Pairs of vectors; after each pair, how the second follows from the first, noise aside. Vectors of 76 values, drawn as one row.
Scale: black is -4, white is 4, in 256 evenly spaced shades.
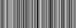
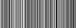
shuffled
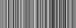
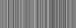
shrunk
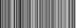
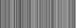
shrunk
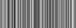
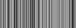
sign-scrambled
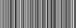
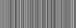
shrunk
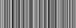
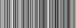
sign-scrambled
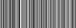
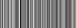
negated
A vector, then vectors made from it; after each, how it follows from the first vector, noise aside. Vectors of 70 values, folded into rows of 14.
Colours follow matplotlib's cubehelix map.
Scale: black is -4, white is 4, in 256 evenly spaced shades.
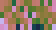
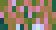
negated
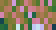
negated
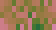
shrunk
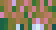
negated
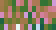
sign-scrambled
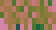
shrunk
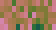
shrunk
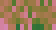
shrunk
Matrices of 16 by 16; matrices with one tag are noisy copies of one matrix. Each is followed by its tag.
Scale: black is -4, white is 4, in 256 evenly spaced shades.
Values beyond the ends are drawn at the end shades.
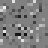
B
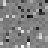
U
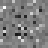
B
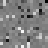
U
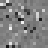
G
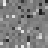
U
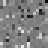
U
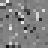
G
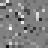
G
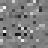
B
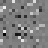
B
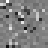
G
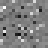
B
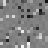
U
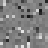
U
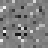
B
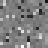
U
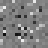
B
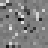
G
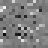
B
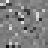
G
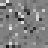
G
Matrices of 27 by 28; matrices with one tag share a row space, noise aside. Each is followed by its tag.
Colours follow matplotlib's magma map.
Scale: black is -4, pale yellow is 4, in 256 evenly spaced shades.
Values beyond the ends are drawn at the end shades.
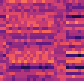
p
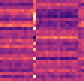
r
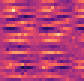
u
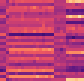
p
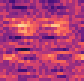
u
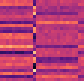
r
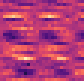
u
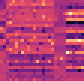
p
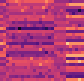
p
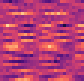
u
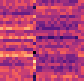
r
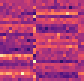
r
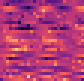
u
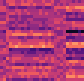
p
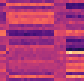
p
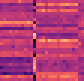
r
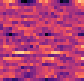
u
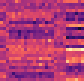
p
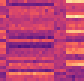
p
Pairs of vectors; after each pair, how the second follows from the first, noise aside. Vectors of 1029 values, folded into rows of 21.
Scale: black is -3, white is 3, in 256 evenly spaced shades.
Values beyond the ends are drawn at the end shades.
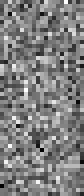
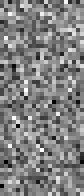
sign-scrambled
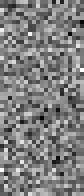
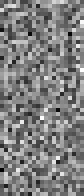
sign-scrambled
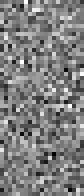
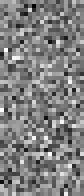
wrapped around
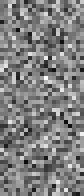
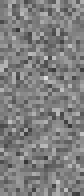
shrunk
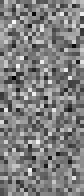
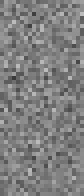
shrunk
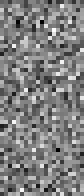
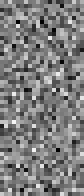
sign-scrambled
